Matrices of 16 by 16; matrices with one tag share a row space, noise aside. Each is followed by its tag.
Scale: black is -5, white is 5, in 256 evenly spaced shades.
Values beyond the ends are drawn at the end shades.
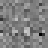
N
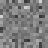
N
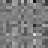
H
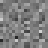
N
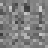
N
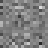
N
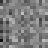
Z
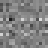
Z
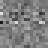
N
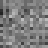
Z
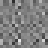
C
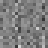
C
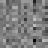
H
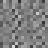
C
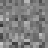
N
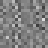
C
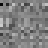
Z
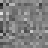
Z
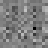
H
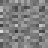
N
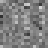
N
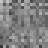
Z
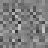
C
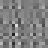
C
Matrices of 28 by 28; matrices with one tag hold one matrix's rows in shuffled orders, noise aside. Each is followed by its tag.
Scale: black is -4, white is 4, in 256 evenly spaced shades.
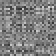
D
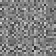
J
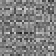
D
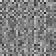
J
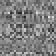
D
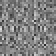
J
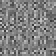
J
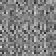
J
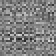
D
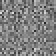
J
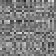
D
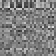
D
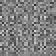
J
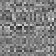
D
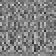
J
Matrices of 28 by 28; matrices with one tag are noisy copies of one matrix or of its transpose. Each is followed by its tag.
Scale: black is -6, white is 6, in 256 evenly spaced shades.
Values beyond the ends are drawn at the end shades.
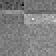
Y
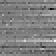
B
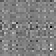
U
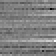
B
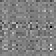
U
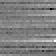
B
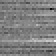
B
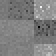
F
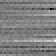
B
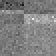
Y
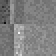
Y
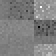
F
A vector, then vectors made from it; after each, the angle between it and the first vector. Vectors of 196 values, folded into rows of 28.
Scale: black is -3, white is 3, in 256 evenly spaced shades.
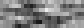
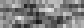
nearly parallel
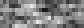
nearly opposite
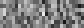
orthogonal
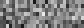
orthogonal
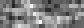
nearly opposite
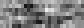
nearly parallel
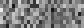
orthogonal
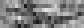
nearly parallel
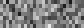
orthogonal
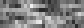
nearly opposite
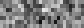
partly aligned
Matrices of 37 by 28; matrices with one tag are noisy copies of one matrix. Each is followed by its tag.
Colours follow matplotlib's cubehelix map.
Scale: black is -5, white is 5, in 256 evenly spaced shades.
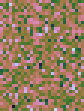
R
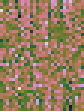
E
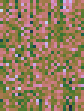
E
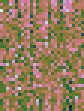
E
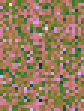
R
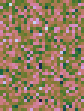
R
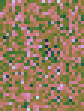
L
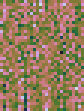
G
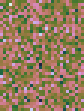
R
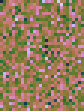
L
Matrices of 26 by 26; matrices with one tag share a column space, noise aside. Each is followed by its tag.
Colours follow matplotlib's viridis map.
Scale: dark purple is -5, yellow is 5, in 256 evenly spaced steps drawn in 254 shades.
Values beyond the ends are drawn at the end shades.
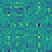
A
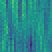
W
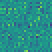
A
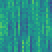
W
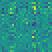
A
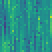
W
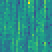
W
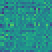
A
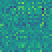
A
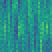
W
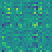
A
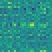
A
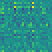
A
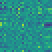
A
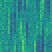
W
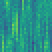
W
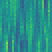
W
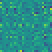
A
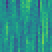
W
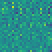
A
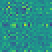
A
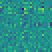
A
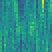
W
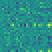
A
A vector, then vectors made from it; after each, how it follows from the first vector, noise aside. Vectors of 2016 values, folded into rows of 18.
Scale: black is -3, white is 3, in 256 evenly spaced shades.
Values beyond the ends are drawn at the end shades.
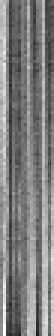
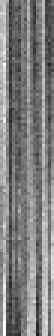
copied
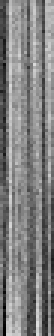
negated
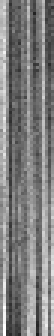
copied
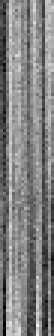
negated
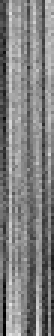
negated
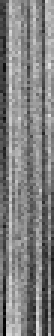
negated
